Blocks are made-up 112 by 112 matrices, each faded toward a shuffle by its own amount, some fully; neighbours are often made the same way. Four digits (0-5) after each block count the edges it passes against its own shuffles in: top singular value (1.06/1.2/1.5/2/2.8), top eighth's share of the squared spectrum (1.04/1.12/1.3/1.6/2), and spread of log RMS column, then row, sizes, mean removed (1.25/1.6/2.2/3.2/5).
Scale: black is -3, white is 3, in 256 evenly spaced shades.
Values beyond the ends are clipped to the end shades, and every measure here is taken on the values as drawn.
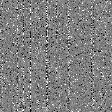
2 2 3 0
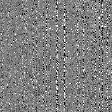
2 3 4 0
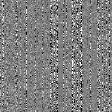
2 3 5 0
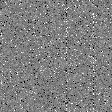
2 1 1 0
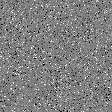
2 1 0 0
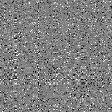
4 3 2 2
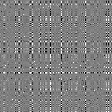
5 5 4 4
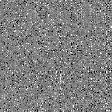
4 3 2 1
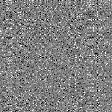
4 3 2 2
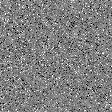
3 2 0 0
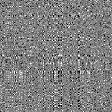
5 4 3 3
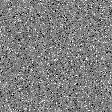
2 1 0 0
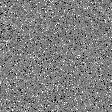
0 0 0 0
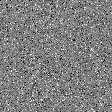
2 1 0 0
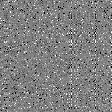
4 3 2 1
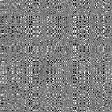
5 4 4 3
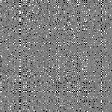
5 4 3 3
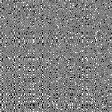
5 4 3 3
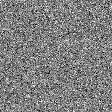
2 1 0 0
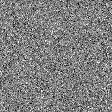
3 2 0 0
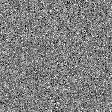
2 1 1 0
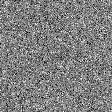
2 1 0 0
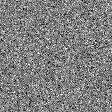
0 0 0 0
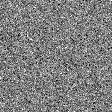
0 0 0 0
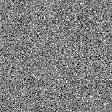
3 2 1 1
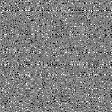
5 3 2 3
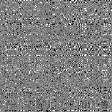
4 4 3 3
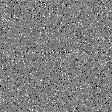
3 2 0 1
